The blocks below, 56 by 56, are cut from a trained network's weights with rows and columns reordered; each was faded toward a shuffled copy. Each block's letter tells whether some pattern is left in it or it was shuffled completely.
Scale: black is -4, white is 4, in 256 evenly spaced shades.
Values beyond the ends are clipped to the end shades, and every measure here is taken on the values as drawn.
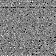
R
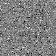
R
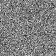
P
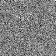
R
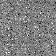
R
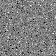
P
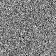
P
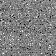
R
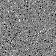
P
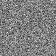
P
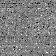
R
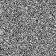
R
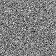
P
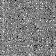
R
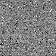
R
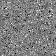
P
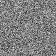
P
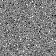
P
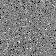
P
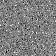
P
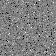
P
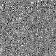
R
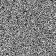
P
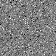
P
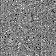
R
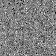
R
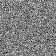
P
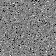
P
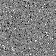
P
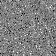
P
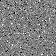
P
